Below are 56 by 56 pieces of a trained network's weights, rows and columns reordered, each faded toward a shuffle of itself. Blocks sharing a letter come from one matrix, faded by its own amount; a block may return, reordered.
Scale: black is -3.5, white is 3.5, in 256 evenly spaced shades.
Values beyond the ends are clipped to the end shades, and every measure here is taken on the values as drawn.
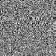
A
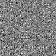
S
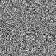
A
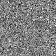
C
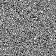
C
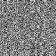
A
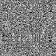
A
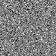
C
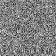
A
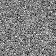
C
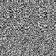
A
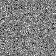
S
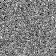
C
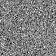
C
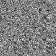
A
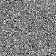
S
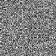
A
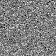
C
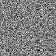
A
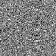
S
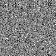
S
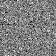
C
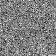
C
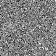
C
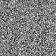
S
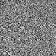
A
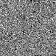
C
